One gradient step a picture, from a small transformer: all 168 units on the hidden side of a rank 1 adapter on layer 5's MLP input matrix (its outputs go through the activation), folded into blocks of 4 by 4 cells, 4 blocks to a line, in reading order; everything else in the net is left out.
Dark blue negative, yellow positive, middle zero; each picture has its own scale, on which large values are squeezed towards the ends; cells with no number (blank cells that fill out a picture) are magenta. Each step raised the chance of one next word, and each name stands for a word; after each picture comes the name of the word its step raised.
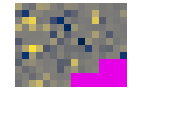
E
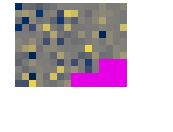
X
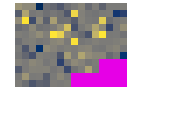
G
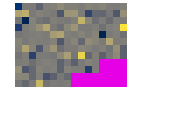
X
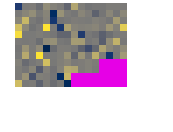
G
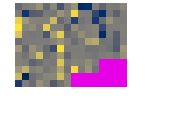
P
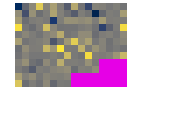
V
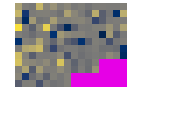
P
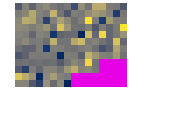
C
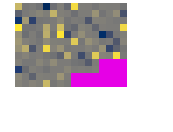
V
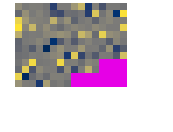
P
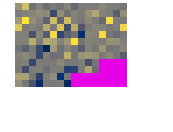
G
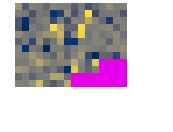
X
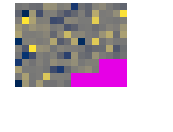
E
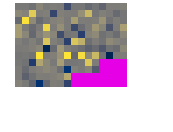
G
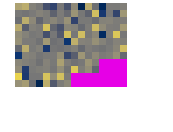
P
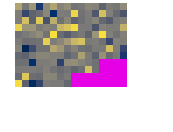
G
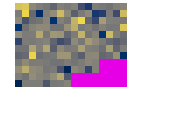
X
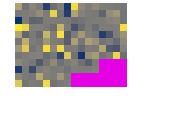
V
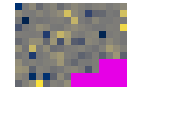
X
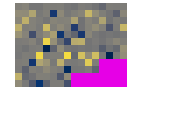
G
